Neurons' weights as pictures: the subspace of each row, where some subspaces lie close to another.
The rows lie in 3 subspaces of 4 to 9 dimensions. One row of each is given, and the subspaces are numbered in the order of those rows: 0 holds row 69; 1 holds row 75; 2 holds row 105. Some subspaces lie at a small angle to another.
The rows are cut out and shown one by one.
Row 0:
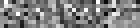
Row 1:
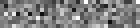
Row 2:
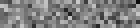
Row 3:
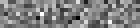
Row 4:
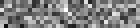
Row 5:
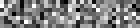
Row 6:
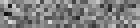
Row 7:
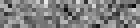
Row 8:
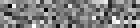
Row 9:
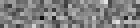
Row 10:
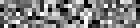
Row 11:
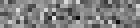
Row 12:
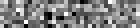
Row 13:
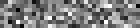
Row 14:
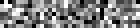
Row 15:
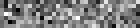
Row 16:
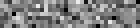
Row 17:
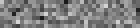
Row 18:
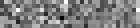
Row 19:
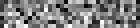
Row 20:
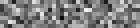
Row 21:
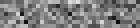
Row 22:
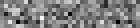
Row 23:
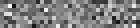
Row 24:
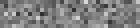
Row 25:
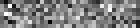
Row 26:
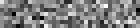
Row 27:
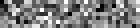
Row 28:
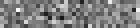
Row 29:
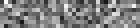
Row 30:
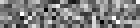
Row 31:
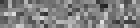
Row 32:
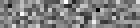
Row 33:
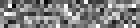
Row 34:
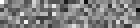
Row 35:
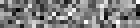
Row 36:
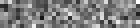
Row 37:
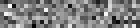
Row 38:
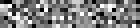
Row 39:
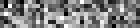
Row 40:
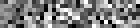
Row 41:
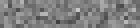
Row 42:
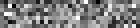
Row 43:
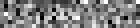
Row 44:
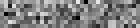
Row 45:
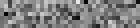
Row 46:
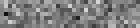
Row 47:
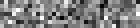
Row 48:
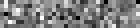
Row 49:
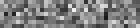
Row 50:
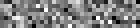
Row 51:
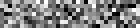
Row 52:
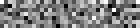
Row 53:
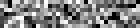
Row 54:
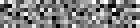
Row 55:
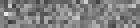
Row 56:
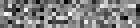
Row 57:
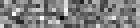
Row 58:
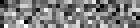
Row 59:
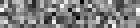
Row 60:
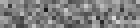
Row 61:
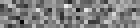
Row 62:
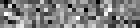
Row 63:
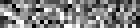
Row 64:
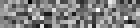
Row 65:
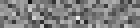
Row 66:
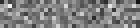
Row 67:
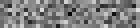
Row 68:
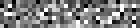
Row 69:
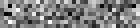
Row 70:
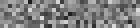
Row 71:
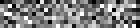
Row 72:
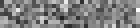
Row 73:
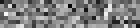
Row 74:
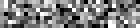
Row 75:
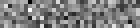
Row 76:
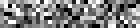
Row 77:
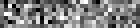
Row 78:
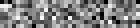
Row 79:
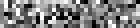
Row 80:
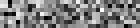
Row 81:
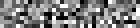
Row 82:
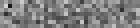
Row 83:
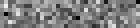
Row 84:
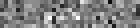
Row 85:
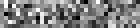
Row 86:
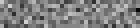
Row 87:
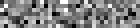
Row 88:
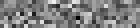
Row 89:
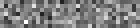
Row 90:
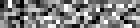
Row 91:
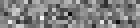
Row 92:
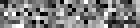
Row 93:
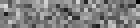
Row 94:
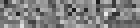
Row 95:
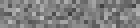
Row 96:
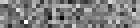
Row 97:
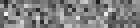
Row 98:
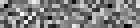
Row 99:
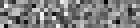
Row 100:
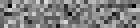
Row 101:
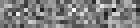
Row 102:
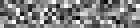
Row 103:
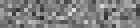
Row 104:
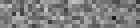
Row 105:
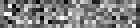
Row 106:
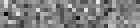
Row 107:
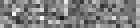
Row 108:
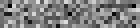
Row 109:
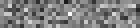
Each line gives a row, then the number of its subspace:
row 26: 1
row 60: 1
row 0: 0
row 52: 0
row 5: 1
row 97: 2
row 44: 2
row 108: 2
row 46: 0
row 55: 2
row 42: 2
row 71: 0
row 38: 0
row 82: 1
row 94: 0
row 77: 2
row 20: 1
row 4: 1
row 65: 1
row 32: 1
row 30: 1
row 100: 2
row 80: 1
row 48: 0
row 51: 0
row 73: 0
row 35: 0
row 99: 1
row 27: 1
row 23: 2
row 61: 1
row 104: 1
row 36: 0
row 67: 2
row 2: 0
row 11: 1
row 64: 1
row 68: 1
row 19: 1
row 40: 1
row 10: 1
